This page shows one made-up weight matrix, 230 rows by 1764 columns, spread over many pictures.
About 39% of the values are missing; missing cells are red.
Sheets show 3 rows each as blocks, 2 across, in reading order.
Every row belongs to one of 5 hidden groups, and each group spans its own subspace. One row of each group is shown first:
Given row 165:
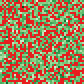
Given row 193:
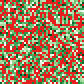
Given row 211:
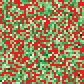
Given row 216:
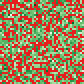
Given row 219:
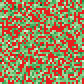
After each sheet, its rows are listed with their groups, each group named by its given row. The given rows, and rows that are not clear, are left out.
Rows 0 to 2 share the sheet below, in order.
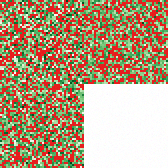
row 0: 211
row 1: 165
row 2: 211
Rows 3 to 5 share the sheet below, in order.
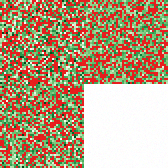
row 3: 165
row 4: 211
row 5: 216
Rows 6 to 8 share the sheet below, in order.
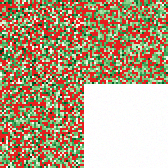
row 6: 219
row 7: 193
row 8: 193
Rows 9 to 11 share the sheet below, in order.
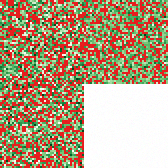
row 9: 216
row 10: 193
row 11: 219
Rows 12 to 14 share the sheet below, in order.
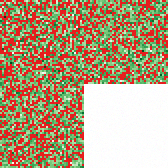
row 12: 216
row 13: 165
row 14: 211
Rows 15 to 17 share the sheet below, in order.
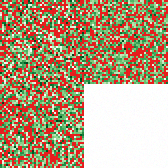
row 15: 219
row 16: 219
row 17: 193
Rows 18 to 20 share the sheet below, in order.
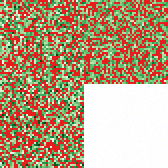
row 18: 219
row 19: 165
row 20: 193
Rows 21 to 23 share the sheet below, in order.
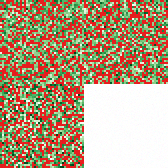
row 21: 216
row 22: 216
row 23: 216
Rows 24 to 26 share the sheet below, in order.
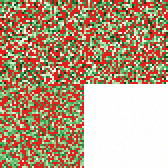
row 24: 216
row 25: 219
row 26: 165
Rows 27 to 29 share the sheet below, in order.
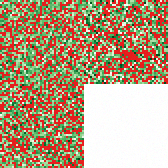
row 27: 216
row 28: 219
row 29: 211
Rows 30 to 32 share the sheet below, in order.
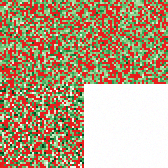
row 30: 211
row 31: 216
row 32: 193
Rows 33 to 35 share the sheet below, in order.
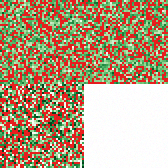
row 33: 216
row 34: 193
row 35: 219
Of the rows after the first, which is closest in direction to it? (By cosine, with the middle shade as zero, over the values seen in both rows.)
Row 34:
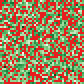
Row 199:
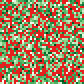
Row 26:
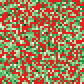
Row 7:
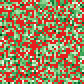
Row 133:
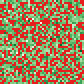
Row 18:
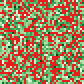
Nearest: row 7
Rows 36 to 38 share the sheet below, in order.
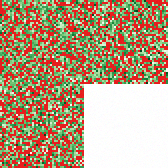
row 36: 211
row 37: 216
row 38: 193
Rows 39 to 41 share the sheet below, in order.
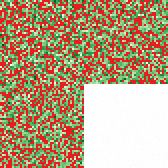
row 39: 216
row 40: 211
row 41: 219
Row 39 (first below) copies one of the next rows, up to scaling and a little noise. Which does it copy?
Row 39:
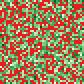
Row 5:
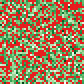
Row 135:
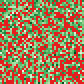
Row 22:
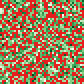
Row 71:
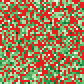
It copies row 22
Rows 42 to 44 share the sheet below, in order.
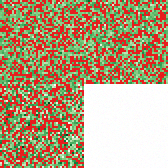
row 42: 193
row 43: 193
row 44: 216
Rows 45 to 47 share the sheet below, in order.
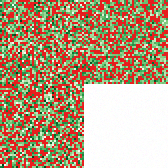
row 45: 216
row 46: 216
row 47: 211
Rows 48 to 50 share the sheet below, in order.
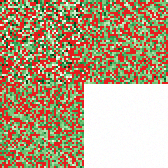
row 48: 165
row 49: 219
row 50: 211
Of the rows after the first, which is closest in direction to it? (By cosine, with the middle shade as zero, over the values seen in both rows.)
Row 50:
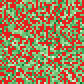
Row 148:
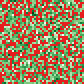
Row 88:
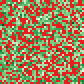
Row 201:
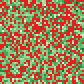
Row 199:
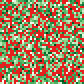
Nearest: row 201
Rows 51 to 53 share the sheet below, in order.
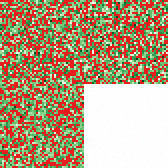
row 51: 193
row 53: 193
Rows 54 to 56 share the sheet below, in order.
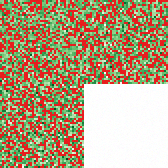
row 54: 211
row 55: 165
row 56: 165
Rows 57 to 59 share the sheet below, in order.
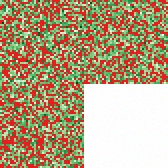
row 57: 193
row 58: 165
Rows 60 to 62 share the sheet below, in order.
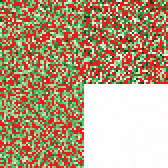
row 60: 193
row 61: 165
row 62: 165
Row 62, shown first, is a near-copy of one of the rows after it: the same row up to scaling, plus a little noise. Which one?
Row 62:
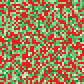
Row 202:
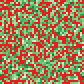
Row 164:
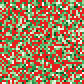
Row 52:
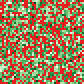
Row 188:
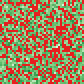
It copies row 202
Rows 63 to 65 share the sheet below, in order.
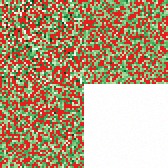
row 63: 219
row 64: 193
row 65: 193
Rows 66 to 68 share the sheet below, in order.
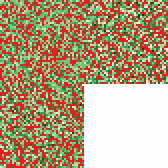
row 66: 193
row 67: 211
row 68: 216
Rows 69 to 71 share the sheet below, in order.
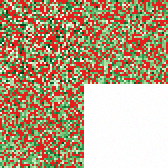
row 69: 193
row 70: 193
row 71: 216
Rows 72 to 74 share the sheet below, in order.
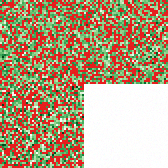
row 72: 193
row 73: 216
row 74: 193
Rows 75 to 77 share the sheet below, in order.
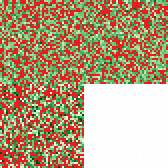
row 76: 219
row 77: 216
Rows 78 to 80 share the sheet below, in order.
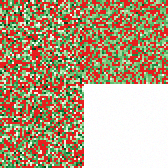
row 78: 219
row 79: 211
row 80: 211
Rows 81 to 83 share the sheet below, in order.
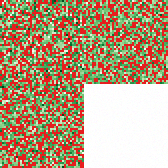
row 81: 216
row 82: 216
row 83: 216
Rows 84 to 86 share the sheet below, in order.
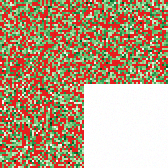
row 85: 216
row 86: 219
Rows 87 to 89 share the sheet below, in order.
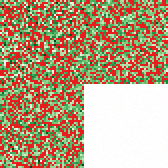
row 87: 193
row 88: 216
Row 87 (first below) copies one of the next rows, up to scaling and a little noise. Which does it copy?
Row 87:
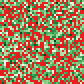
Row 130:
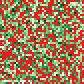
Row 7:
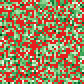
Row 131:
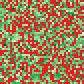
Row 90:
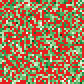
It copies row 131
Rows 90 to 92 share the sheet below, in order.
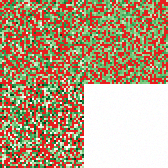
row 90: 193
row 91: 219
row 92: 165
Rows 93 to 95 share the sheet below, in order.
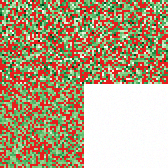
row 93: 219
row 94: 193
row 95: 216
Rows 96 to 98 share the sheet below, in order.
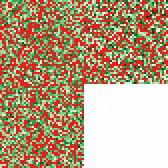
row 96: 193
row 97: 219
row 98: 219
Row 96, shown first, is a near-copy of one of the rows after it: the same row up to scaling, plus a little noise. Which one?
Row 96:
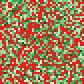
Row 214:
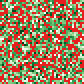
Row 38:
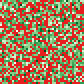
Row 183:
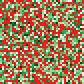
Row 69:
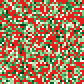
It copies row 214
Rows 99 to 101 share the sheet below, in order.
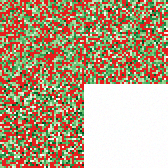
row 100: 219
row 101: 211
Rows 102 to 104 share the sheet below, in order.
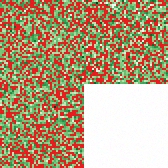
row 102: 219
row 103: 193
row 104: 193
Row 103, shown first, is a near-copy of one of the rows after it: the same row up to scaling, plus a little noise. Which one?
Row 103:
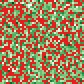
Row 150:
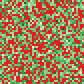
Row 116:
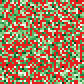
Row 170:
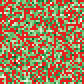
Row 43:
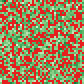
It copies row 43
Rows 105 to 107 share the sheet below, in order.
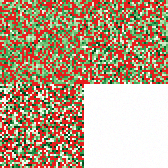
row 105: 219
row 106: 165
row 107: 216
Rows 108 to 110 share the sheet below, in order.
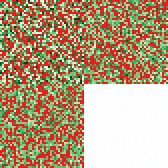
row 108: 219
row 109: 216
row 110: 219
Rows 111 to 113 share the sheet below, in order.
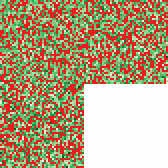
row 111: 211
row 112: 219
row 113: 193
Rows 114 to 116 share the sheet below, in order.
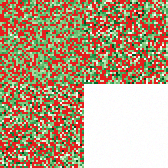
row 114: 211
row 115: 211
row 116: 193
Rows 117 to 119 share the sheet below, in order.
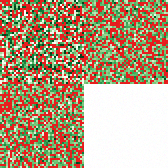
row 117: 219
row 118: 219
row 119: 165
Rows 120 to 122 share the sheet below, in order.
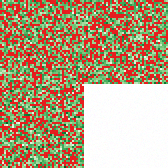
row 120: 216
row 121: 193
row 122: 216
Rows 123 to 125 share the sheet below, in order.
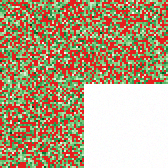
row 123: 165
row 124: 216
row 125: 193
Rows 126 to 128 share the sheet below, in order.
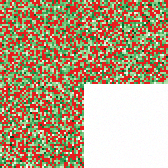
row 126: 216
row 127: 165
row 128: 165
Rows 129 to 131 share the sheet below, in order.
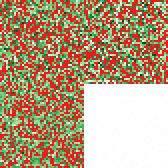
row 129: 211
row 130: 193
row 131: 193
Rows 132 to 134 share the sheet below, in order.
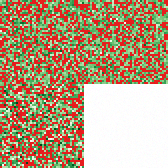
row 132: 211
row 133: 193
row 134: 211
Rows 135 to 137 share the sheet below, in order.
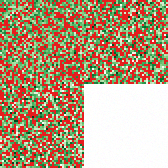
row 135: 216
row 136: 211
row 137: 211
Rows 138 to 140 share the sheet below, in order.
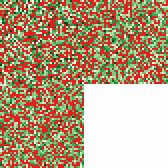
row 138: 219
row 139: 216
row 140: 193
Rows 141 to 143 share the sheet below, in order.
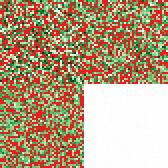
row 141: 211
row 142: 193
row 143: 211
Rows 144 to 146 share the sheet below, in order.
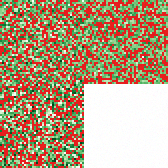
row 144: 219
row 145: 193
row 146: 193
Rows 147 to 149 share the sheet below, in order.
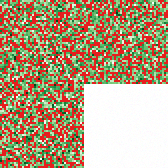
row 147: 211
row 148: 165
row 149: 216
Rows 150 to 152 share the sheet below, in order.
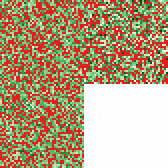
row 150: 193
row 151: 216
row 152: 193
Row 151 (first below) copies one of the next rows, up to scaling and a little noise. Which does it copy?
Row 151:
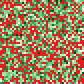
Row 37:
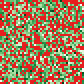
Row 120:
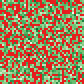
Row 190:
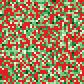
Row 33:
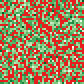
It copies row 37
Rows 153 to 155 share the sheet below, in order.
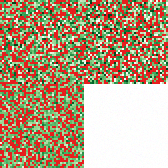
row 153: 165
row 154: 211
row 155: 216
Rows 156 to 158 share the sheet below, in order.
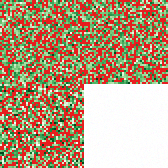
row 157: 211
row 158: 193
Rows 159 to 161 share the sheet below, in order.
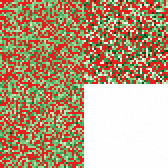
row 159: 165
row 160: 193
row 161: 193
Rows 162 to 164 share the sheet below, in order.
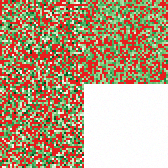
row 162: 211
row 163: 216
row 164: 165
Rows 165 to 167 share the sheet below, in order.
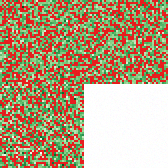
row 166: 216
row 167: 216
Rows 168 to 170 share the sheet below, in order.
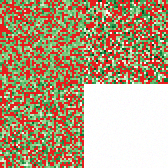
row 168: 219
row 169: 165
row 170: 193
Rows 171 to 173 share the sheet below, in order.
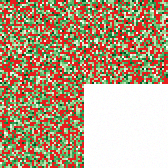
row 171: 216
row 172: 216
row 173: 219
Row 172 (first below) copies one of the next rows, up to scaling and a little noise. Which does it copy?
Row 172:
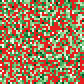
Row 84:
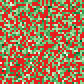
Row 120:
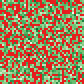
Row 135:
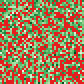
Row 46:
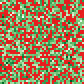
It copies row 120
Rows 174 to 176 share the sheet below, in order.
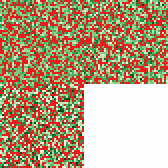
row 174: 193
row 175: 216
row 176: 211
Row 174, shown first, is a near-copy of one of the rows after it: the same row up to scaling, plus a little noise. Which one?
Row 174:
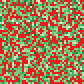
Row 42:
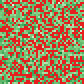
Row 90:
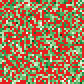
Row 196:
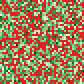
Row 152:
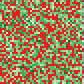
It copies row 196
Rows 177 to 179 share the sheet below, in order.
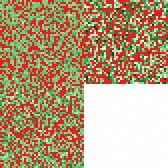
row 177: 211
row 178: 193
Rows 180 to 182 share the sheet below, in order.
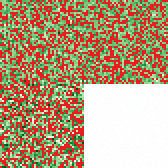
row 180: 193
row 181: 211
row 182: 165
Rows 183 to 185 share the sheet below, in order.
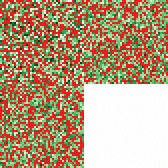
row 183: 193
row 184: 216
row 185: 193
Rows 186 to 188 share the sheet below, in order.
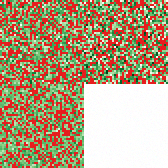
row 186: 165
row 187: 216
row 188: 165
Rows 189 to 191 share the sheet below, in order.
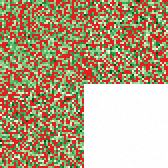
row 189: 216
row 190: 216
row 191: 211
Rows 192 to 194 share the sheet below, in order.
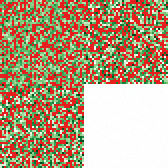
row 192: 219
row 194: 219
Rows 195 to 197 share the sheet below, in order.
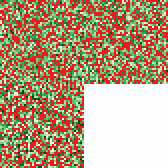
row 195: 219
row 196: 193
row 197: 165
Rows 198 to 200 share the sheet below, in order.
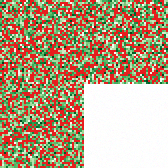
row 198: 193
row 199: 211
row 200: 193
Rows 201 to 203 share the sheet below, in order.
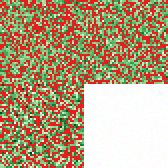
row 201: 211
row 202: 165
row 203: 193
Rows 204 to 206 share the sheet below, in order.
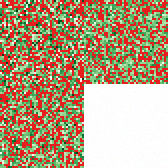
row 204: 219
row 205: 219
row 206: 193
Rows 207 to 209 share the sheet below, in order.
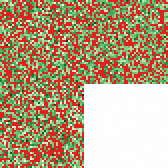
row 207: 193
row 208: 193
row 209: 165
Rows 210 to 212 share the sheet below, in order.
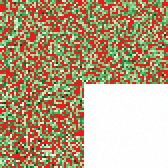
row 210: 165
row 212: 216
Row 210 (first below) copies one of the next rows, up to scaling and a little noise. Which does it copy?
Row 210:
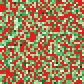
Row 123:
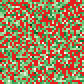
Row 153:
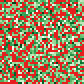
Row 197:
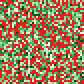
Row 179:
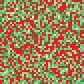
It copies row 153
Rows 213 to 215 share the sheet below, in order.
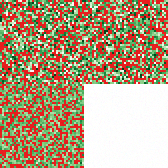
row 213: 193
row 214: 193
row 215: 219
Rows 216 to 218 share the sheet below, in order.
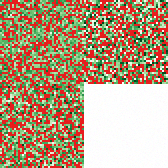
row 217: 216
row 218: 216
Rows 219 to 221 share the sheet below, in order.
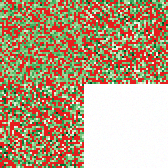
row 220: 216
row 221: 216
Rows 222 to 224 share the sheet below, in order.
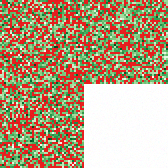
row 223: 219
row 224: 211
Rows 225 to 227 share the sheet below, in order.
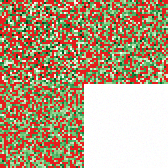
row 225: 193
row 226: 216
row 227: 211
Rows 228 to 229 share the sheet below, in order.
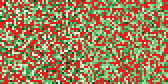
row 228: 216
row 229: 193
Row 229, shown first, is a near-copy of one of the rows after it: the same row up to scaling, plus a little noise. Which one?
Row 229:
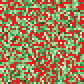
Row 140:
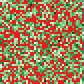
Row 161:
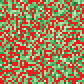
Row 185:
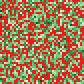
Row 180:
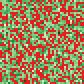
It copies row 180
